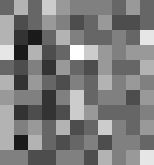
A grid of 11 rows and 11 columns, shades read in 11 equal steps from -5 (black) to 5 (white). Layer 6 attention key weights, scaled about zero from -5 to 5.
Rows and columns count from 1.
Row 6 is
2 -3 1 -1 -2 0 -1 2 0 1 0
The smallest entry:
-4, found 3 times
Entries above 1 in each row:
2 1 3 4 1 2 1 2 3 2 2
